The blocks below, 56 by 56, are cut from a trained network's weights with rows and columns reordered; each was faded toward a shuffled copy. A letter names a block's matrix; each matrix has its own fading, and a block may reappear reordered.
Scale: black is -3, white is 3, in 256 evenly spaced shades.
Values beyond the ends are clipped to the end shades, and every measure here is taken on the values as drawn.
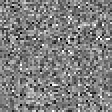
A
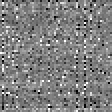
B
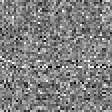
A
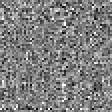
A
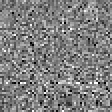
A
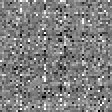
B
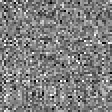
A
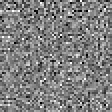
A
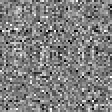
A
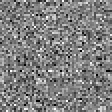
A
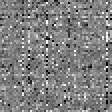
B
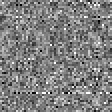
A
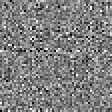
A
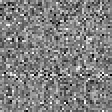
A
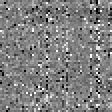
B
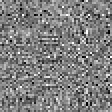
A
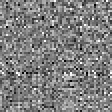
A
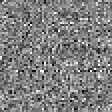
A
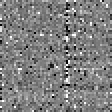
B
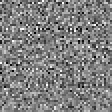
A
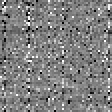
B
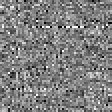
A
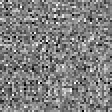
A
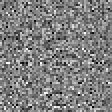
A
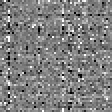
B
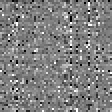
B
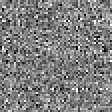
A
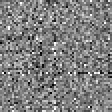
A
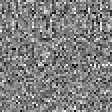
A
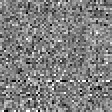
A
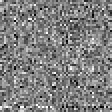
A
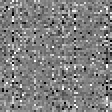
B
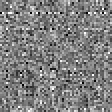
A
